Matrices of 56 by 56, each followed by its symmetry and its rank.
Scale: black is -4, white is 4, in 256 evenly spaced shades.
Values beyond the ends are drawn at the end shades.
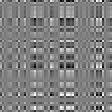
neither, rank one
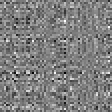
neither, rank five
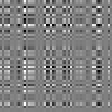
neither, rank one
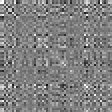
symmetric, rank three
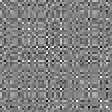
symmetric, rank three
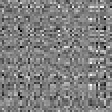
neither, rank five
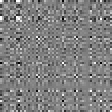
symmetric, rank three
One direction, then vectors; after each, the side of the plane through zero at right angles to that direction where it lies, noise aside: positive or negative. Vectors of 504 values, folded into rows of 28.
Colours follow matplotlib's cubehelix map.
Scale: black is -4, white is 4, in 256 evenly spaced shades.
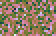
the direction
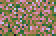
negative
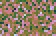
positive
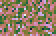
positive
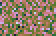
negative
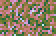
positive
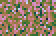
negative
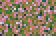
negative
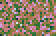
negative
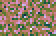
negative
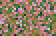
negative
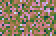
negative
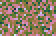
positive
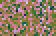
negative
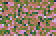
positive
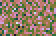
negative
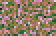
negative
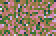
positive
